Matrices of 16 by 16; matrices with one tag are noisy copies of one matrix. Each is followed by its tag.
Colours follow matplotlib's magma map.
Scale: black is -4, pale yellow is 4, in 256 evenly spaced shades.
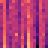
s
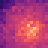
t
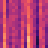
s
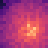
t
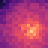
t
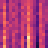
s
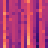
s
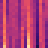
s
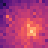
t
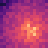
t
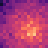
t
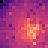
t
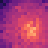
t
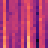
s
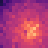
t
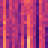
s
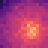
t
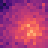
t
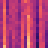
s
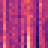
s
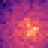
t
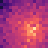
t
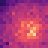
t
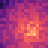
t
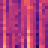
s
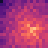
t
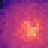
t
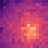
t
